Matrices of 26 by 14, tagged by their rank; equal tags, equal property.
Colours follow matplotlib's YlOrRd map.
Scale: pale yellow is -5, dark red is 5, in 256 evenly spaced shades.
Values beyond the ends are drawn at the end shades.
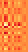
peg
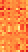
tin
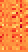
tin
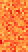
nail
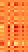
peg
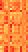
tin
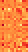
tin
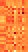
tin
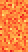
nail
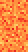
nail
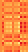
peg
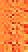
tin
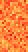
nail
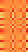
peg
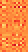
tin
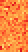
nail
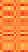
peg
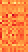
tin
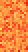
nail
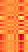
peg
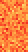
nail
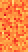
nail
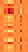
peg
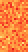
nail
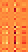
peg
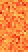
nail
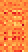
tin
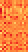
tin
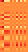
peg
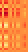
peg
